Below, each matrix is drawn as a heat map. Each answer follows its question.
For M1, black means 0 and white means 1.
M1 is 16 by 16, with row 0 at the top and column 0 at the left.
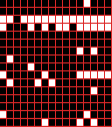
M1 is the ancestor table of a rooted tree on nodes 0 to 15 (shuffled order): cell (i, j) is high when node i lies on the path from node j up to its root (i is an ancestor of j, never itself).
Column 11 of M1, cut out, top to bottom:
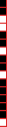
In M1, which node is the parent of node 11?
6
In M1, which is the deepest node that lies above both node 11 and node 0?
9
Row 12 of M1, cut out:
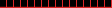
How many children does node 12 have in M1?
0
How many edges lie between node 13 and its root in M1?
6
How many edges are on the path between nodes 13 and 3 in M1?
5
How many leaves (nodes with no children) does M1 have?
5
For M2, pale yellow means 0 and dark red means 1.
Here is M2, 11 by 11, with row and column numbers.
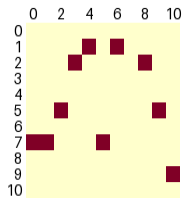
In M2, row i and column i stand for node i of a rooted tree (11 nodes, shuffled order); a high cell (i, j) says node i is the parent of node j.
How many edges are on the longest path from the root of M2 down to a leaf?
3
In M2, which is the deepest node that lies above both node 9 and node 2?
5
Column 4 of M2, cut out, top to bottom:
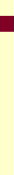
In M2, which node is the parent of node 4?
1
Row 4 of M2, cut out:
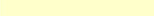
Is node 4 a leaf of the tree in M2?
yes
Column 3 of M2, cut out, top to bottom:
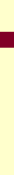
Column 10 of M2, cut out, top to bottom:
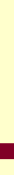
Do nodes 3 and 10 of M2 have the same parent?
no
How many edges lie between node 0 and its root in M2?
1
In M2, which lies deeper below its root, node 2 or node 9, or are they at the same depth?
the same depth
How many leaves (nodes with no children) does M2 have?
6
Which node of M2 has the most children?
7
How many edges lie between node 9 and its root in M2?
2
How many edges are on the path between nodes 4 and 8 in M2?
5
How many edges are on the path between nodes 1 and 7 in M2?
1
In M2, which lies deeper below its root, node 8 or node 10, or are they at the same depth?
the same depth
